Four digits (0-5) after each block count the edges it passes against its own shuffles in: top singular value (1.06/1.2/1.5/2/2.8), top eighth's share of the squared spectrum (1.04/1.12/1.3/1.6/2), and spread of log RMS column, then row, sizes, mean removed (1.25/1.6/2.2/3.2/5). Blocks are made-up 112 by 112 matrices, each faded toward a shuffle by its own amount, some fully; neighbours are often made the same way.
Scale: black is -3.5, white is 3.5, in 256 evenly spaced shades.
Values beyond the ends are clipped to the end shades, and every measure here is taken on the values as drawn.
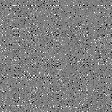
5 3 2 2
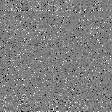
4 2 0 1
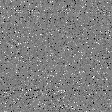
3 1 0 1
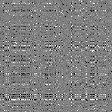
5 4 3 3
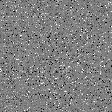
3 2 0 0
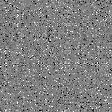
4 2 1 1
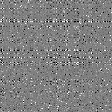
5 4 2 3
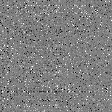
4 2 0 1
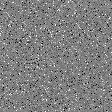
0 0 0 0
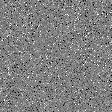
0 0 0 0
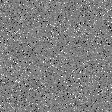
0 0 0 0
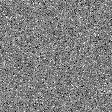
2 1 0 0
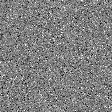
2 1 0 0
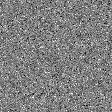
2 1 0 0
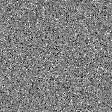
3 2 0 0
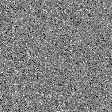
2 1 0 0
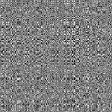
5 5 4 3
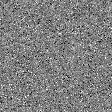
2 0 0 0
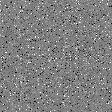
3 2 0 0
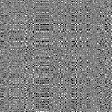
5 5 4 4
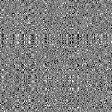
5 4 3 3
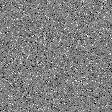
2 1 0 0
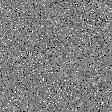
0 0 0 0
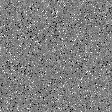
0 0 1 0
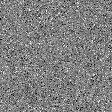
2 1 0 0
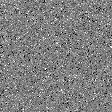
2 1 0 0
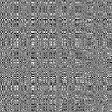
5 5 4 4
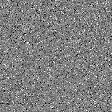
3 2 0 0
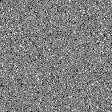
2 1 0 0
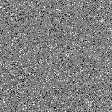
3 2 1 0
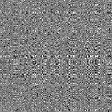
5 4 3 3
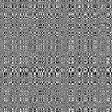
5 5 4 4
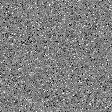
2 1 0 0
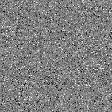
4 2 1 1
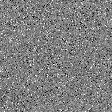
3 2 0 0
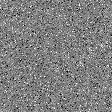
1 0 0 0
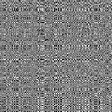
5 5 4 4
